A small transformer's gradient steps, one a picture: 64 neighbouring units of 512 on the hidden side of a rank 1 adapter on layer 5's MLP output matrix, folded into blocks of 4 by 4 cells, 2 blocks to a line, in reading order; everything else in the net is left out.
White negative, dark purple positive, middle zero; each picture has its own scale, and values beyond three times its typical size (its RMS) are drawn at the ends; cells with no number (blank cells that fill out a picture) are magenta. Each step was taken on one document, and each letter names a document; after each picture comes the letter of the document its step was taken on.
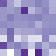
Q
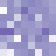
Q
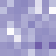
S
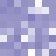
S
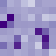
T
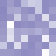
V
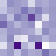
T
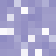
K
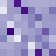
Q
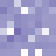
K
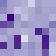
T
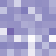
Q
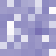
V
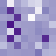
V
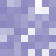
S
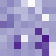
T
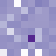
K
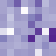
K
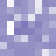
V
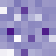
Q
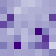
T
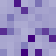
K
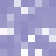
K
